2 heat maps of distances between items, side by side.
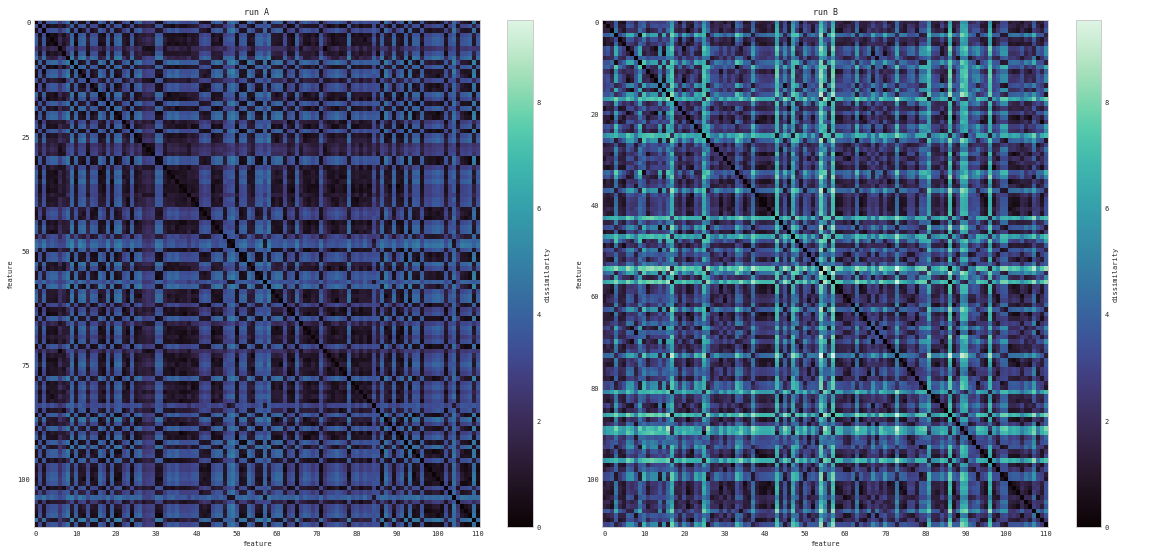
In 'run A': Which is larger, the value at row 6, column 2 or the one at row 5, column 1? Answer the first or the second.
the first
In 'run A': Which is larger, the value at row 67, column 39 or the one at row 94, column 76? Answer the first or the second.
the second
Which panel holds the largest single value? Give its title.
run B
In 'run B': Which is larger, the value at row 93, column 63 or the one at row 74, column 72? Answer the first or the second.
the first
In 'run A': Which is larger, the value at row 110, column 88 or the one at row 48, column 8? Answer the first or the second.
the second
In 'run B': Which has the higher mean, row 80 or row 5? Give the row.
80
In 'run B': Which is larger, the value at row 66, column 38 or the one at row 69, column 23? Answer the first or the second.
the second
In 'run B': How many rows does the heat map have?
111
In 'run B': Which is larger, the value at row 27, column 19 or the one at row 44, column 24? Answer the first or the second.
the second
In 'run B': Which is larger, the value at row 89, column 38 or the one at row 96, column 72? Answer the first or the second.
the first
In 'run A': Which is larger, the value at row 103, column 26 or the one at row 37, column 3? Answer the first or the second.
the first
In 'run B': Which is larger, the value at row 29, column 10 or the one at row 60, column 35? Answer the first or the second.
the first
